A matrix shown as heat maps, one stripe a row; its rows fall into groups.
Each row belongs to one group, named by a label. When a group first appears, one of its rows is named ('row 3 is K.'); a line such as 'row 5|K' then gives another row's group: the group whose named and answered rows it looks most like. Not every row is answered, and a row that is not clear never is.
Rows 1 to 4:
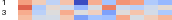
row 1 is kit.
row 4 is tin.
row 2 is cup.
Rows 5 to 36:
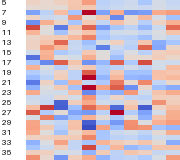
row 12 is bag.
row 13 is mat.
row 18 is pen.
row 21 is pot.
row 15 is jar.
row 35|kit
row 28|jar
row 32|bag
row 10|pen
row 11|pen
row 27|cup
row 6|bag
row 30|kit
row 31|pen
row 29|tin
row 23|tin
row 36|pen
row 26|jar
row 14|mat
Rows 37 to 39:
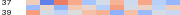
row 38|pot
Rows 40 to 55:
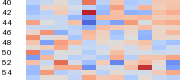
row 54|jar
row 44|tin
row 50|cup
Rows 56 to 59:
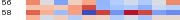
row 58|kit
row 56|pen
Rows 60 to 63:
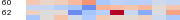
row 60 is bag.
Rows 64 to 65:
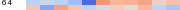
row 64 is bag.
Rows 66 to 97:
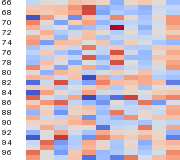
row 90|bag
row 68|bag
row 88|pot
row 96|pen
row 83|jar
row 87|pen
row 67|bag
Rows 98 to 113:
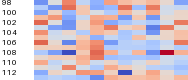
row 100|pot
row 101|jar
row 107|bag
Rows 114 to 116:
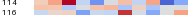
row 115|jar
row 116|cup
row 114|mat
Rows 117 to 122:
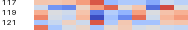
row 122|cup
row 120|tin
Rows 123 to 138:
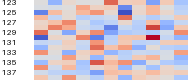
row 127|mat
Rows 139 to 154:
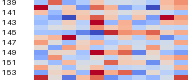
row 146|mat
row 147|pen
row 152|pen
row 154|pen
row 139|jar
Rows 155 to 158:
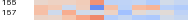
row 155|bag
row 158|bag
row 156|kit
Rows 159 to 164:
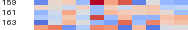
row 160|kit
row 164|jar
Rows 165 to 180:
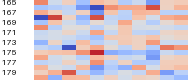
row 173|pot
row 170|cup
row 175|bag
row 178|tin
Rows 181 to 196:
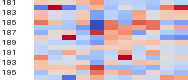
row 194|bag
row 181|bag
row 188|mat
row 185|kit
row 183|tin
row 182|jar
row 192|cup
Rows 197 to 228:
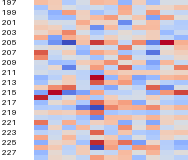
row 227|pot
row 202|kit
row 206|cup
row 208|cup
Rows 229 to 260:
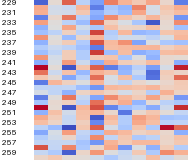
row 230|tin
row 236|pen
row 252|kit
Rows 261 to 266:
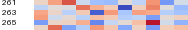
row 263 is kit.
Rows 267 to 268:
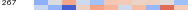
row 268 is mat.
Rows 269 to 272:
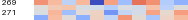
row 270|mat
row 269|kit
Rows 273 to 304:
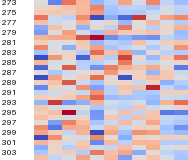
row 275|bag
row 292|bag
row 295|mat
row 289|mat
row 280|bag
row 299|kit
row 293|jar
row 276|tin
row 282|pen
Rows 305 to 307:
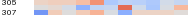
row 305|bag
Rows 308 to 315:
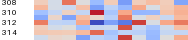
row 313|cup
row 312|tin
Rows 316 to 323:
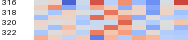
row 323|kit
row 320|cup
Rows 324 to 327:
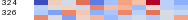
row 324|pot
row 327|pen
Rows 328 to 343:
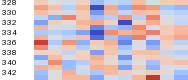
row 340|jar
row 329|kit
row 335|tin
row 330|kit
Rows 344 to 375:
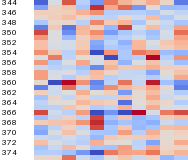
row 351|pen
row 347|mat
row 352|tin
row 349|pot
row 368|bag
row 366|tin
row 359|pen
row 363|pot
